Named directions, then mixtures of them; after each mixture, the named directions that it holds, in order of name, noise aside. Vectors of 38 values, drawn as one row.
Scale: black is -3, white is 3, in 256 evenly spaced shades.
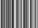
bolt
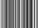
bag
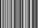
bag, bolt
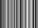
bag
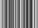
bag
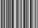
bolt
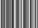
bolt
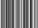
bag, bolt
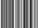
bag, bolt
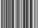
bag, bolt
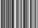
bolt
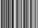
bolt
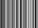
bag, bolt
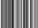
bag, bolt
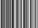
bolt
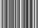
bag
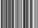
bag, bolt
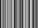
bag, bolt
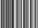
bolt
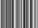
bag, bolt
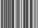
bag, bolt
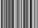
bag, bolt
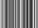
bag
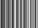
bag, bolt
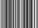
bag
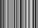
bag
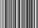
bag, bolt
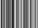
bolt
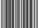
bag, bolt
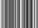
bag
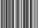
bag, bolt
